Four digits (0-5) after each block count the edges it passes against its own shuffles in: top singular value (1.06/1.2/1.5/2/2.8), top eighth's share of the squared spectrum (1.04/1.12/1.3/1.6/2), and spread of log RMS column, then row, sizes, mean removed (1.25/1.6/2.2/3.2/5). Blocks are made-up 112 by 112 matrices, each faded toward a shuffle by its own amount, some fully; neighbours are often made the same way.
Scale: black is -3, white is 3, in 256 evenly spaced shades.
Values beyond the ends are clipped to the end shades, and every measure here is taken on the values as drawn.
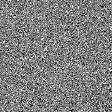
0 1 2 1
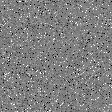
0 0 0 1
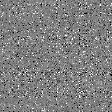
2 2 2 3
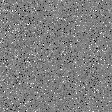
1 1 1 0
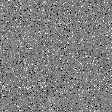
1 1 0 1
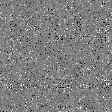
1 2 1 1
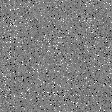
1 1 1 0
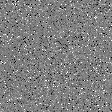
0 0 0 1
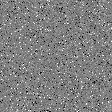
0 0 0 0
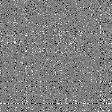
3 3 2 3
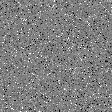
0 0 0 1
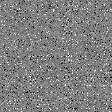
1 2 2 2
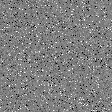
0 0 0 0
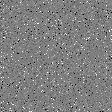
1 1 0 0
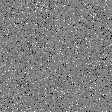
0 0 0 0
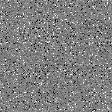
1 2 2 2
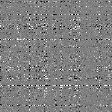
3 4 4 4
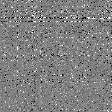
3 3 2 3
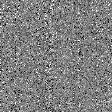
1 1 3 0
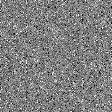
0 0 2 0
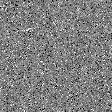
0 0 1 0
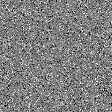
0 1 2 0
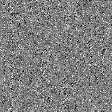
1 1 3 0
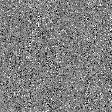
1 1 2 0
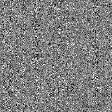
1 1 3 0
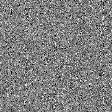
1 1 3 0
